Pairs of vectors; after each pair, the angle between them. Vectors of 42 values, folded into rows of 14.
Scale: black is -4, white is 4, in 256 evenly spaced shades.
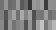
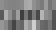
partly opposed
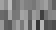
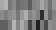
partly aligned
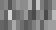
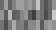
nearly parallel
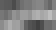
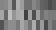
orthogonal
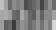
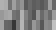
nearly parallel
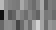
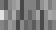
partly opposed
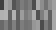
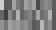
nearly opposite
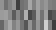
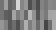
nearly opposite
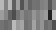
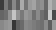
nearly opposite
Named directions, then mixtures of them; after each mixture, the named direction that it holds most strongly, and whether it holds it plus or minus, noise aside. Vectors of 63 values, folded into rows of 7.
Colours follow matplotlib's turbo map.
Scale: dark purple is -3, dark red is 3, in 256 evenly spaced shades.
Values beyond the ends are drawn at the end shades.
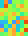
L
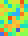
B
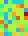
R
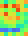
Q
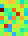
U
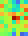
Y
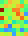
U, plus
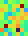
B, plus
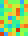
B, minus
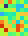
L, minus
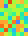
L, minus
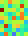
U, plus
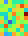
R, plus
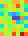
Y, minus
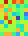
R, minus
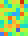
B, plus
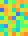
U, minus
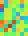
L, minus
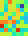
L, minus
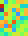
U, minus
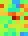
Y, plus
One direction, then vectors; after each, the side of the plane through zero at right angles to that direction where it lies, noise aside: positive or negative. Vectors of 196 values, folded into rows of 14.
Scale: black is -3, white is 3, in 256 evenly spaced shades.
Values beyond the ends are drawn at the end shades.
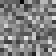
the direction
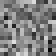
negative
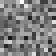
negative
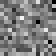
negative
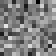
positive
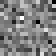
negative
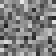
negative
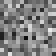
negative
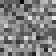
positive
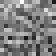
negative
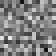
positive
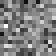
positive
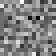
negative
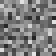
negative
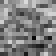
negative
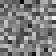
positive
